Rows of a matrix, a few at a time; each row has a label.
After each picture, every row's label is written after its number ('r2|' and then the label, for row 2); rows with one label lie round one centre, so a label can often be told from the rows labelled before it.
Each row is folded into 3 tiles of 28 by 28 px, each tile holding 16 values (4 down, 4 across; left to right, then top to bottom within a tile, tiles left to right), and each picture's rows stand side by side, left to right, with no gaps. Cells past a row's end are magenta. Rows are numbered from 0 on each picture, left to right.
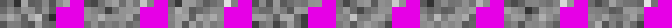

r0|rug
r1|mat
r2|mat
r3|rug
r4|mat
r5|mat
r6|mat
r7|mat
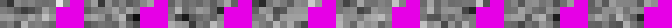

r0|mat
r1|rug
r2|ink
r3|mat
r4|mat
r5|ink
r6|rug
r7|rug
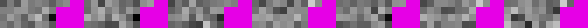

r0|rug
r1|rug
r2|rug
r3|mat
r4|rug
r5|mat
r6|ink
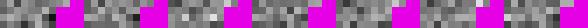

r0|rug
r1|rug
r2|mat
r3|rug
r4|mat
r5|mat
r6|rug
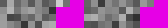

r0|ink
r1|rug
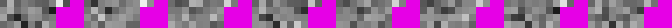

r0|ink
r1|mat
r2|mat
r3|ink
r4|mat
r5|mat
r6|ink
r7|ink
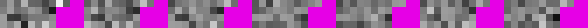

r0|ink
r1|ink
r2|ink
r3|rug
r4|rug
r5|ink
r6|rug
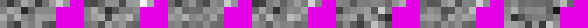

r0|mat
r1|mat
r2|mat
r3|mat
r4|rug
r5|mat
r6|ink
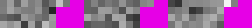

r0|ink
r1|rug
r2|mat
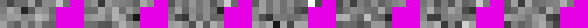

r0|mat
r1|rug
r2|ink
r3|ink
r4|rug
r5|ink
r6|rug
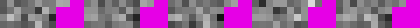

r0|rug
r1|rug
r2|rug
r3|mat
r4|rug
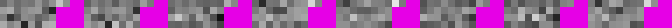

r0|ink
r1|ink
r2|rug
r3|mat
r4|mat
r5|rug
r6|rug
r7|mat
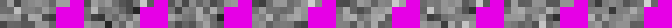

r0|rug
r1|ink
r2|rug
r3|mat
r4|mat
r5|ink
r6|rug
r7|mat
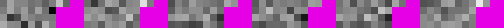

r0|ink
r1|mat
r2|rug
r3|rug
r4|rug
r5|mat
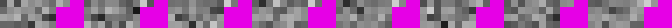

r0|rug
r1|ink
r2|ink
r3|mat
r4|mat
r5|ink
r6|rug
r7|mat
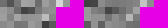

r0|mat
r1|mat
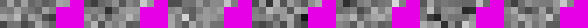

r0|rug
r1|mat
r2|mat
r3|rug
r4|mat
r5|ink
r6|mat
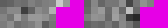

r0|mat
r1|rug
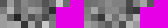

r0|ink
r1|ink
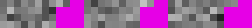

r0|ink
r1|mat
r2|rug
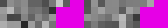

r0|ink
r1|rug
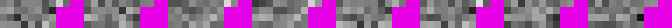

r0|ink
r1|rug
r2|mat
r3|mat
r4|ink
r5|ink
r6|rug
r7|rug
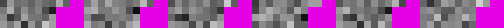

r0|ink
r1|ink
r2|ink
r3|rug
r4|ink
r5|mat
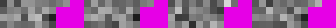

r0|rug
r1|rug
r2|ink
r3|rug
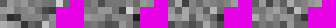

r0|ink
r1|rug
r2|rug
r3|rug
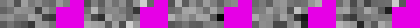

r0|rug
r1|ink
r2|rug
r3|rug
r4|ink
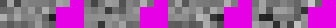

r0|rug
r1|mat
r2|rug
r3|ink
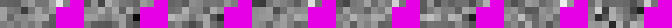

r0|mat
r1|rug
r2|rug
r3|mat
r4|mat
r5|rug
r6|mat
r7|ink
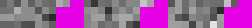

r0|rug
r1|mat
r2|ink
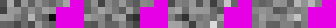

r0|rug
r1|rug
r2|ink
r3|mat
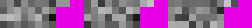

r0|rug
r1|rug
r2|ink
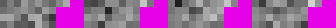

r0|rug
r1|mat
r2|mat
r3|mat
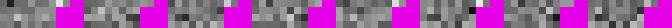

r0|mat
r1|rug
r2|ink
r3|rug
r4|mat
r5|ink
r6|rug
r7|ink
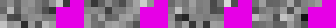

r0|ink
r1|mat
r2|ink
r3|rug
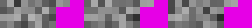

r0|rug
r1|rug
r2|rug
